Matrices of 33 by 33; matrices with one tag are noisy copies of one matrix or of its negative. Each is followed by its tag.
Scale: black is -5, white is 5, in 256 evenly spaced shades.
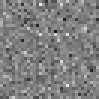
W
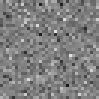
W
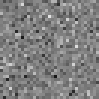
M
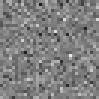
W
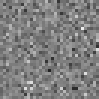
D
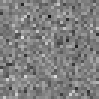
M
